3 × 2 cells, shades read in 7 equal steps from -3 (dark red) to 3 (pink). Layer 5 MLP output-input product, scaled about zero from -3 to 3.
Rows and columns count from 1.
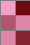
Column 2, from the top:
-3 2 -2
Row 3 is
2 -2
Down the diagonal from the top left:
3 2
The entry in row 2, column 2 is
2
